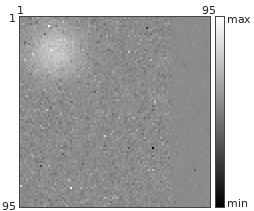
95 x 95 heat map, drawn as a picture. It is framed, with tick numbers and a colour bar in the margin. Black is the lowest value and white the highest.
Stripes: none. Ninth with the highest average: top left. Seam: vertical, 80% of the way across, the right part calmer. Bumps: one, in the top left. Histogram: skewed, a long tail of high values. Odd rows or columns: none.
